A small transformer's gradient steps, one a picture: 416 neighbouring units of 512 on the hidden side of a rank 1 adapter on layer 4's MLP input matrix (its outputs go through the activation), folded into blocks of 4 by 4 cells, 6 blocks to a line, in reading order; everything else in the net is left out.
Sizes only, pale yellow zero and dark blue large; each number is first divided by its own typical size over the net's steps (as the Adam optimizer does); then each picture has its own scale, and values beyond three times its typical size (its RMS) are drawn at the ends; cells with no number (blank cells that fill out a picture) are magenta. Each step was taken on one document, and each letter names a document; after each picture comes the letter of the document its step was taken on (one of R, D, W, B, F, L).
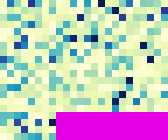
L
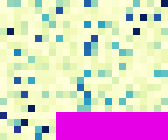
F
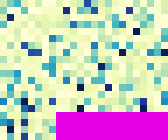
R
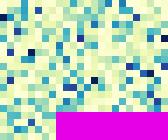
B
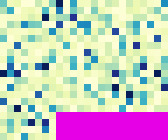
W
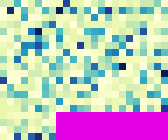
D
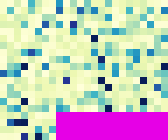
R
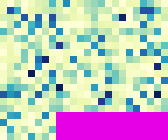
L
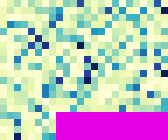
D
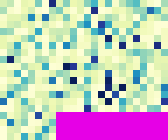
W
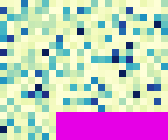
B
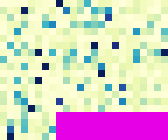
R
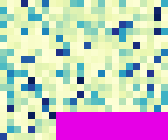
B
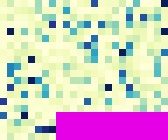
F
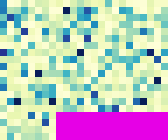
B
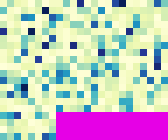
D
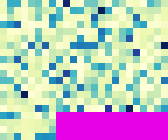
D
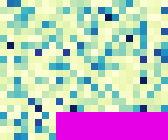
D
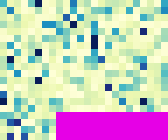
R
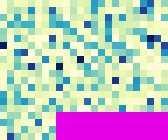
L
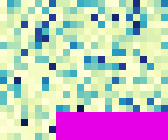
D
